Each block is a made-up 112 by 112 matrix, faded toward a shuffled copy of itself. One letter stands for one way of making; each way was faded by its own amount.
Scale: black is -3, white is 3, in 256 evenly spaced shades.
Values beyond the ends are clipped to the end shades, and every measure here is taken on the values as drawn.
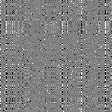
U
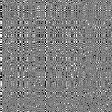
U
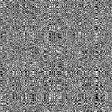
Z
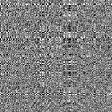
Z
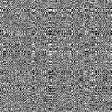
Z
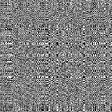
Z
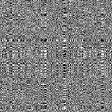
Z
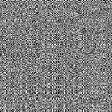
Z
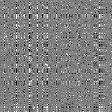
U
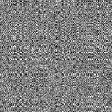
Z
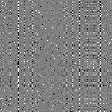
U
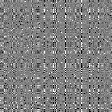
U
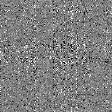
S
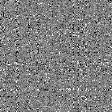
S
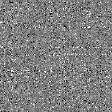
S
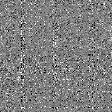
S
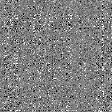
S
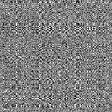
Z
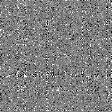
S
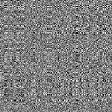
Z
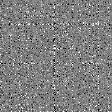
S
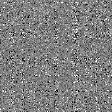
S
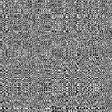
Z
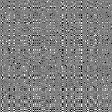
U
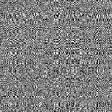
Z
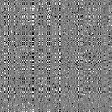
U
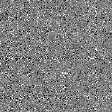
S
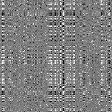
U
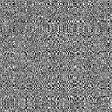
Z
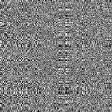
Z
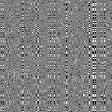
U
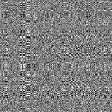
Z
